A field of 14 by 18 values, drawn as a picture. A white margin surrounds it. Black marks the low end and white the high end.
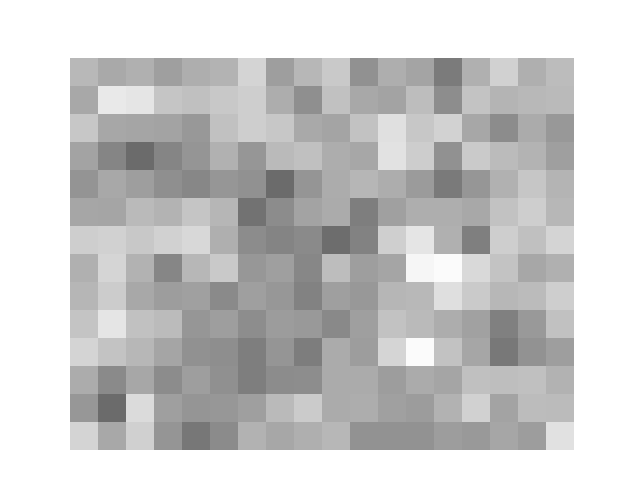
Overall the values sit about 70% of the way up the scale. The histogram is bell-shaped. No row or column stands out. The middle right is the ninth with the highest average.
